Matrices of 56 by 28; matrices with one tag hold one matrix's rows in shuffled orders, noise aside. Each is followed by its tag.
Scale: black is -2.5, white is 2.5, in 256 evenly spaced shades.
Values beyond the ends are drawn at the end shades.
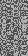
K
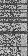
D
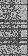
D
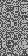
K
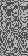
K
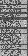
D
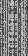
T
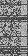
D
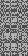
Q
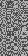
K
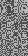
K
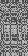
Q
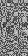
K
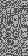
K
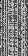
T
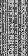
T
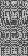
Q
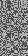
K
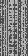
T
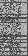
D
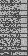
D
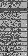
D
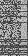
D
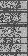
D
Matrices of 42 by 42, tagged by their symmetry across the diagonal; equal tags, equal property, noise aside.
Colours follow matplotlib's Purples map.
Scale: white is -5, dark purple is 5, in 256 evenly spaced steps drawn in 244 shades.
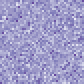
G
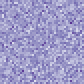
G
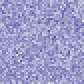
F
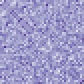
G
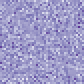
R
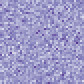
F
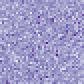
F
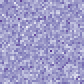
G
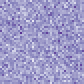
R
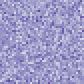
R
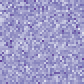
F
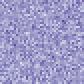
R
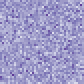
F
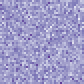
F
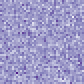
R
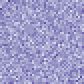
G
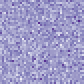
R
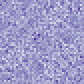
G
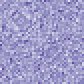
G
